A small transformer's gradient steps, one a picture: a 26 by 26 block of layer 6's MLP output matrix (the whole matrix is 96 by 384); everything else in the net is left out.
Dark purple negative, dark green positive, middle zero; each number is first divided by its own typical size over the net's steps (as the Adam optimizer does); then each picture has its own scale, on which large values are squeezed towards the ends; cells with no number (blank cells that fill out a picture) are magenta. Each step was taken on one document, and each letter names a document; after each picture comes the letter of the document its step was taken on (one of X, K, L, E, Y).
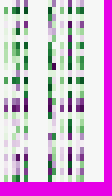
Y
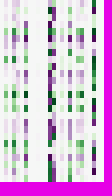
Y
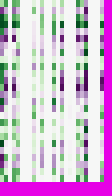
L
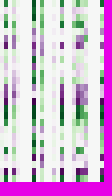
L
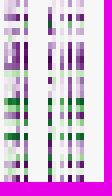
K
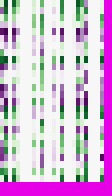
L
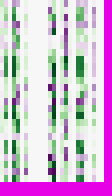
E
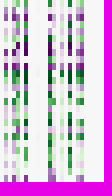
K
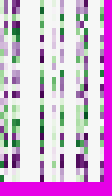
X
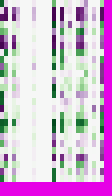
X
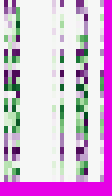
X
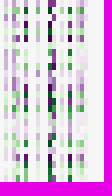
Y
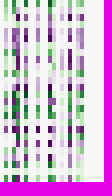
K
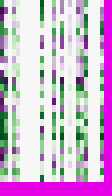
X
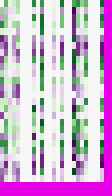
L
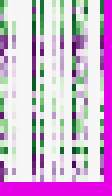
L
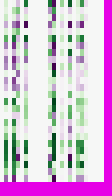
Y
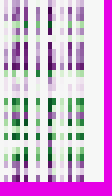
K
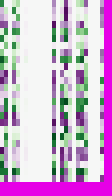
X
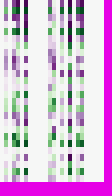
Y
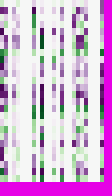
L
